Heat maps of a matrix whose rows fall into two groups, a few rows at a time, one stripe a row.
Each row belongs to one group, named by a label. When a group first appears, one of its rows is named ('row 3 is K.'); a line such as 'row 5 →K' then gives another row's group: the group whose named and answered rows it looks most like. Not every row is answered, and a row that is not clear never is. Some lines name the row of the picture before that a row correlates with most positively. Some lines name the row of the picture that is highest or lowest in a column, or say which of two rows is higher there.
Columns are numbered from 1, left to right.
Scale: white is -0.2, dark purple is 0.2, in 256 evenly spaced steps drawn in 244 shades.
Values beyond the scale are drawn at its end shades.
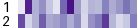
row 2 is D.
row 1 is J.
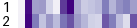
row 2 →J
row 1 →J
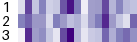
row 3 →J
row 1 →J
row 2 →D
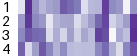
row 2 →D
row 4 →D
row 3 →D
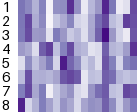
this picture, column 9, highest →6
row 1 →D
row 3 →D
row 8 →D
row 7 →D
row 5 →J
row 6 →J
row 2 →D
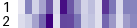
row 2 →J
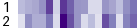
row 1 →J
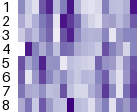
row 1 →J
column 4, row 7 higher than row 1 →No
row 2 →J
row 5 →D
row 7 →D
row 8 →J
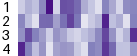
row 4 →D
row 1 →J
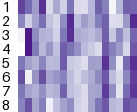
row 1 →D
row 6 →D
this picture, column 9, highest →4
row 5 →D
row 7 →D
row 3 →J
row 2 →D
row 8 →D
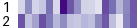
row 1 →J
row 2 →D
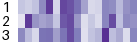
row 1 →J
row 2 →J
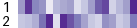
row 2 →J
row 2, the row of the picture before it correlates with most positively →1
